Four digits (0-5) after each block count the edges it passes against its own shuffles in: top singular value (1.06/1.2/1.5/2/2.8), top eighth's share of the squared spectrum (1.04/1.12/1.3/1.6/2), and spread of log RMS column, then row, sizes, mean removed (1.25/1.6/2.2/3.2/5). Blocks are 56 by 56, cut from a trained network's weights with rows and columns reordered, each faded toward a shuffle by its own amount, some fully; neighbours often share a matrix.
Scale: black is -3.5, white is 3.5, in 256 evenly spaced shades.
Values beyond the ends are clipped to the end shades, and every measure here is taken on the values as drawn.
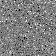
1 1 0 0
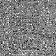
3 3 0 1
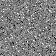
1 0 0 0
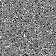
1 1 0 0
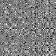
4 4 2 2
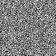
0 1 0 0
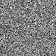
0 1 0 0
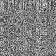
3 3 0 1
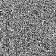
3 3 0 0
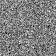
0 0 0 0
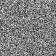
0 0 0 0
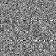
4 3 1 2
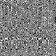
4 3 2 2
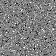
0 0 0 0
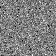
0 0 0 0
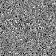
3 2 0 1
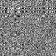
4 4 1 2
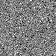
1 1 0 0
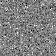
0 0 0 0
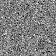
2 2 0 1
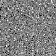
3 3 1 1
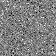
0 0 0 0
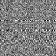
4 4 1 2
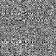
4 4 1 2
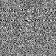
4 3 0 2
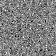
1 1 0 0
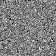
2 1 0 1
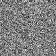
3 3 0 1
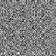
4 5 2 2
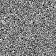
2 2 0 0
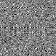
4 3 0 2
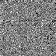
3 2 0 1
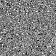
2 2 0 1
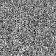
2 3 0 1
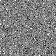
2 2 0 1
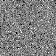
2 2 0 1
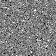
1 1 0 0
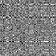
4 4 0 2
